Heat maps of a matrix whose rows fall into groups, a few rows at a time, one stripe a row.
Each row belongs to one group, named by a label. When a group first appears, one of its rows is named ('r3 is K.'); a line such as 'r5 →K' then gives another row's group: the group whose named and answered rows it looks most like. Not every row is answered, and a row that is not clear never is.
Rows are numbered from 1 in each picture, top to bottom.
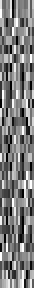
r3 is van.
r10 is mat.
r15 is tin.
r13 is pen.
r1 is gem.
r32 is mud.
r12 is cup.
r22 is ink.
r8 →mat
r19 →mat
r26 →ink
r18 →pen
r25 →pen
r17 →cup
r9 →pen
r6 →mat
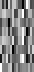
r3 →cup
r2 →mud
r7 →tin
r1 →pen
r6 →gem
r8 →gem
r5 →mud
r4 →tin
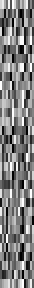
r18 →pen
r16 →mat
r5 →mud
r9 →mat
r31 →ink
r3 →ink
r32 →mud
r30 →tin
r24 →pen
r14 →mud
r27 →tin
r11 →tin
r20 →gem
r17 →gem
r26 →pen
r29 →ink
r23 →tin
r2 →ink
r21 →ink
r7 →gem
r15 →gem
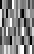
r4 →tin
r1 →cup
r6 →mud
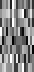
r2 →mud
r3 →cup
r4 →pen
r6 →cup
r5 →gem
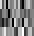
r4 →mud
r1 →pen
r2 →cup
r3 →ink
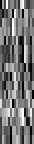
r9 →mat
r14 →tin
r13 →mud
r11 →pen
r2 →ink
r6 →ink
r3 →cup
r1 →tin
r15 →mat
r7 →ink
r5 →ink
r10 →ink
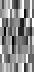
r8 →mud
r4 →ink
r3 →pen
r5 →gem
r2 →mud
